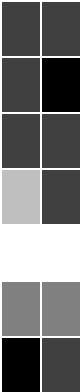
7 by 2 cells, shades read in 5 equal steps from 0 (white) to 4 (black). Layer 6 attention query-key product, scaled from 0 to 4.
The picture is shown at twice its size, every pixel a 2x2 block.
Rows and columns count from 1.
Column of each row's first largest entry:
1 2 1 2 1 1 1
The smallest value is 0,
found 2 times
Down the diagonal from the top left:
3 4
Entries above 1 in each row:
2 2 2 1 0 2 2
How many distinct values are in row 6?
1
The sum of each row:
6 7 6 4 0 4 7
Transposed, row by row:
3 3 3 1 0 2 4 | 3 4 3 3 0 2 3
